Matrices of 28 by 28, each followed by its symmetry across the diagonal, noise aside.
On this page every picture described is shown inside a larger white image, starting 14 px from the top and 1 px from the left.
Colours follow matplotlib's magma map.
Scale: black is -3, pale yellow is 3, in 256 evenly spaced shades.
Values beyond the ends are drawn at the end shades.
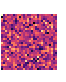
neither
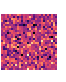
neither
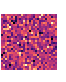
antisymmetric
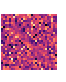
antisymmetric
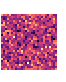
neither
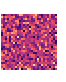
antisymmetric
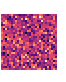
antisymmetric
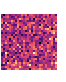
neither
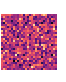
neither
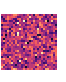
neither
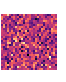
neither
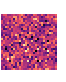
antisymmetric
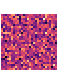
antisymmetric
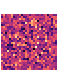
antisymmetric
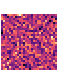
antisymmetric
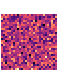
neither
